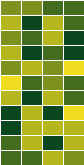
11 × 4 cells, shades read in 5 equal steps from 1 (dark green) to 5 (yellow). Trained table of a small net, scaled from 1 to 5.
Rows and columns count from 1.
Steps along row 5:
up down up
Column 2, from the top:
3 1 2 1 4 2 1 4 4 4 2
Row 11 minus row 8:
1 -2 3 -2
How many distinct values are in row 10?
3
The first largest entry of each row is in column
1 1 3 1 4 1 1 4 2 2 3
